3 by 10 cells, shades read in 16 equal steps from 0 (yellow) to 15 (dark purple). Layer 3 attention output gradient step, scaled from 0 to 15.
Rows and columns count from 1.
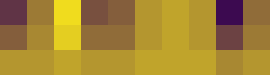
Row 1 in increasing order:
0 4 5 5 7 8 9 10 12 15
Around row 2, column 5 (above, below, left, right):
9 5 8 5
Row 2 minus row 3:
4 1 -3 3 3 1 0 1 5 2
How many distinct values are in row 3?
3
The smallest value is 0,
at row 1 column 3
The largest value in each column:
12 7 4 10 9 5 4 5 15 8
